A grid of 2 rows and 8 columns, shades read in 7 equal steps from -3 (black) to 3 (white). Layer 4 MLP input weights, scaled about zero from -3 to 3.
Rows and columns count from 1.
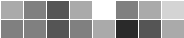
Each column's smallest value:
0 0 -1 0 1 -2 -1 1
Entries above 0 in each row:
5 2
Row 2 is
0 0 -1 0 1 -2 -1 1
